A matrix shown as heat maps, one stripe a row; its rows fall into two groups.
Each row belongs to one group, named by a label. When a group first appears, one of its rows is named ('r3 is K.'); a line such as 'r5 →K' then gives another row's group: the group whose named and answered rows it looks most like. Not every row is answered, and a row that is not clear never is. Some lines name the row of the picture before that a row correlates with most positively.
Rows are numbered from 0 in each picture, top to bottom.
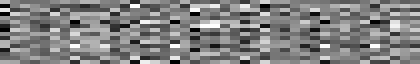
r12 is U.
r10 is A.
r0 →A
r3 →U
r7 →U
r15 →A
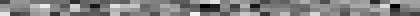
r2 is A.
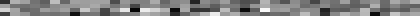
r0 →U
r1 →A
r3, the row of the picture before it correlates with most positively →0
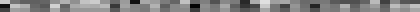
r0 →A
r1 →U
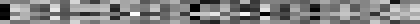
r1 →U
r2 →U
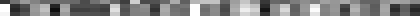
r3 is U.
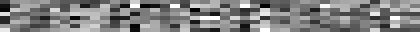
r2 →U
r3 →A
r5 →U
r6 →A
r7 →A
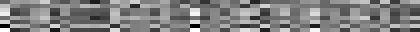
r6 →U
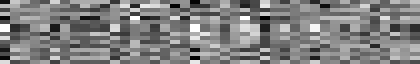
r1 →A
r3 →A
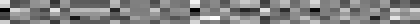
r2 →U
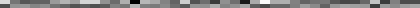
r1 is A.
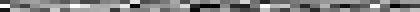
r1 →A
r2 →U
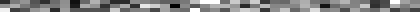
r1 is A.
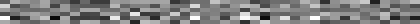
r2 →A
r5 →A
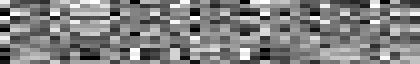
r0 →A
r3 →U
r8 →A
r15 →U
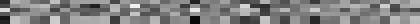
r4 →U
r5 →U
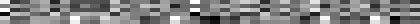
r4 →A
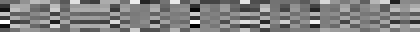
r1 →U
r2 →U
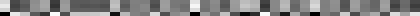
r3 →U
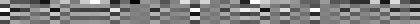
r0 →A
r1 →U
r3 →U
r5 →U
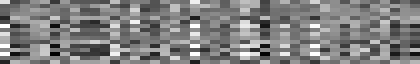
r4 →U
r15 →U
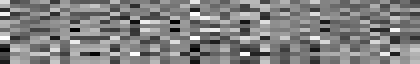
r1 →A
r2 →U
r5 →A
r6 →A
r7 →A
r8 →A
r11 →U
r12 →U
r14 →U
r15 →U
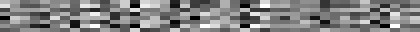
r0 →A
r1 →A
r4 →U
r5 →A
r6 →A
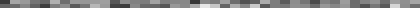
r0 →U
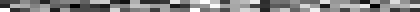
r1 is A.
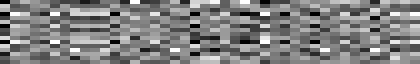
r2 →A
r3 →U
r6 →U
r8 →U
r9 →A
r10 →U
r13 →U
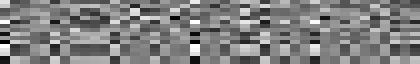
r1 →A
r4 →A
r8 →U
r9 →A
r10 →U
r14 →U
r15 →U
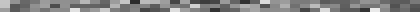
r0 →A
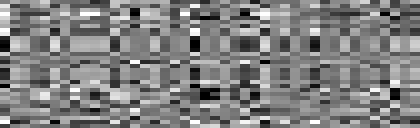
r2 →A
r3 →A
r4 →A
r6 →A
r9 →U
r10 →U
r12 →U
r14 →U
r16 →A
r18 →U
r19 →U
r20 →A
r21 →U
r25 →A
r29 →A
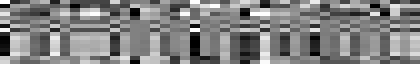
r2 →A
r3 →A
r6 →U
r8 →U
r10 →U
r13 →U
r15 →A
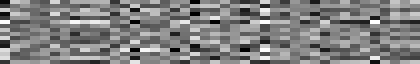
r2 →A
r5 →A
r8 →A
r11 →U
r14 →A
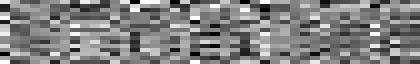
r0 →A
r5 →U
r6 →A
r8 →A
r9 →A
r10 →A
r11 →A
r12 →A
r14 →A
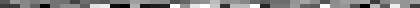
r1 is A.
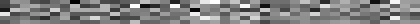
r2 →U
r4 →A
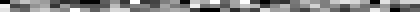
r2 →A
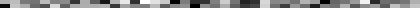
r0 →A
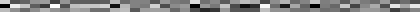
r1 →U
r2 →A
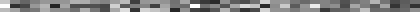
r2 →A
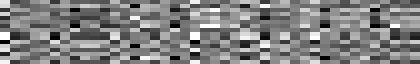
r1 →A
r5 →A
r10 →U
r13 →U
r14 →A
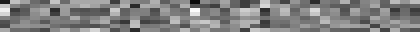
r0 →U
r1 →A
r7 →A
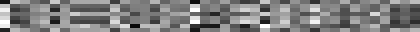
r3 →A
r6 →A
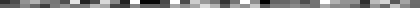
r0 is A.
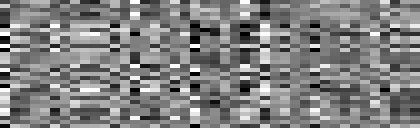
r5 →U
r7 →A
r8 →A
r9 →U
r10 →U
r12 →U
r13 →A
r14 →A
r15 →A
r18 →U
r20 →A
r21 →U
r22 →A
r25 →A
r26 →A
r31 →U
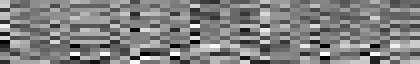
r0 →A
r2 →U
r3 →A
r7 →A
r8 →U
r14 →A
